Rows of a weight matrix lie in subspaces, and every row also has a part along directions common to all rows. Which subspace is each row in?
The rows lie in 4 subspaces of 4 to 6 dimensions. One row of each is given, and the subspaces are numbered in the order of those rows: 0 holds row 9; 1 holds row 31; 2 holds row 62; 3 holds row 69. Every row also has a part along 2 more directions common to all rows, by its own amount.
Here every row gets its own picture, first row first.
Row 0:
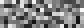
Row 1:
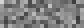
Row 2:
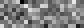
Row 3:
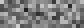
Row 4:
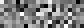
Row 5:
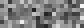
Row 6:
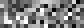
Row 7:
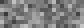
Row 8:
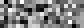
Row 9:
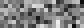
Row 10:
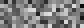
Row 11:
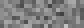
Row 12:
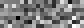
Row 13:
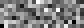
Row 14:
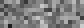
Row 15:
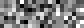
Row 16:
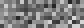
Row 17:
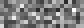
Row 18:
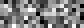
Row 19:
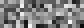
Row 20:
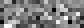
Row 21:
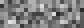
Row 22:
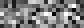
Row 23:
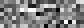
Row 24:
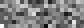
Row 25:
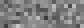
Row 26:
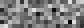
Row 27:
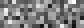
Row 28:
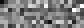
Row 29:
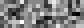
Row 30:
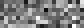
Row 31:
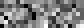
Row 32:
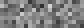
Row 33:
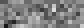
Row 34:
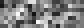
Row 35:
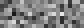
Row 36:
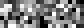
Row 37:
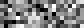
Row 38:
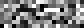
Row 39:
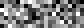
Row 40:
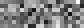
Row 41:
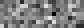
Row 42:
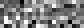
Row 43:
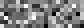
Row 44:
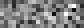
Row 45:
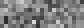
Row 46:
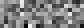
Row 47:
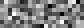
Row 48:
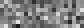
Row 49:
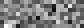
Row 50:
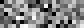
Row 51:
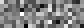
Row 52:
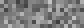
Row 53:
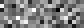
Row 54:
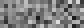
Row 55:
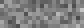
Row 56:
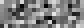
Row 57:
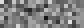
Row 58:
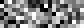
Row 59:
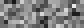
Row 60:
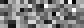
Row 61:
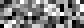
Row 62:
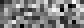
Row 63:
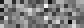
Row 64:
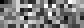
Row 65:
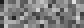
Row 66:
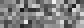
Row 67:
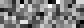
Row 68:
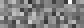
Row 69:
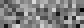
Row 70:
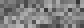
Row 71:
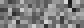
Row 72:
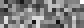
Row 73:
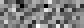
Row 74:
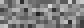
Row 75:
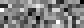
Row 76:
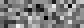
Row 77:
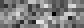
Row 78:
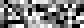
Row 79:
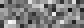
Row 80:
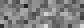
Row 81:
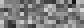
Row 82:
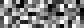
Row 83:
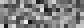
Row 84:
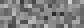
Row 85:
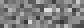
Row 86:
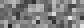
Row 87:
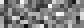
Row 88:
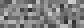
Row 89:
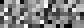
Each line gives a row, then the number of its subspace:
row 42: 0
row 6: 0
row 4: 0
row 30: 0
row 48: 3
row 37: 3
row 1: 2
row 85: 2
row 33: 3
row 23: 2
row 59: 1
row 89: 2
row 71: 2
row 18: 1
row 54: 0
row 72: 0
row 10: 1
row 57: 3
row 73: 0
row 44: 1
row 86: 1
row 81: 3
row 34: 1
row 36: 1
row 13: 2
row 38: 2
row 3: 3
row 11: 2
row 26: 3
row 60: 2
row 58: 3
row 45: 0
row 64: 2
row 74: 3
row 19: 0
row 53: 0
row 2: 1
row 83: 2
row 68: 2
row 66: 2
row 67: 3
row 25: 3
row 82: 2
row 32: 0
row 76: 3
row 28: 2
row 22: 1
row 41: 1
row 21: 3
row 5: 1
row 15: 3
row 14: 1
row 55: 3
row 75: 0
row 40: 0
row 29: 1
